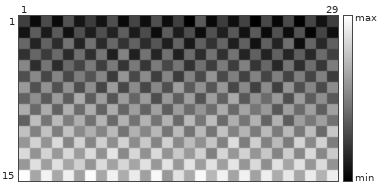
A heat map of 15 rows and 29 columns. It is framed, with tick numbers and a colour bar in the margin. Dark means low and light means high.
There is an overall slope up to the bottom. Overall the values sit about 50% of the way up the scale. A checkerboard runs through the table.
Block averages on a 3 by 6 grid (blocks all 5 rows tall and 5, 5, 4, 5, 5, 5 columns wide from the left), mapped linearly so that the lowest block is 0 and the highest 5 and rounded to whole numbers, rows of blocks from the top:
0 0 0 0 0 0 / 3 3 2 3 2 2 / 5 5 5 5 5 5
